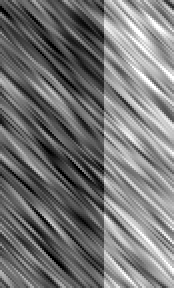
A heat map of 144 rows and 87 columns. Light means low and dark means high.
Grain: diagonal, down to the right. Seam: vertical, 60% of the way across, the left part higher. Ninth with the lowest average: top right.
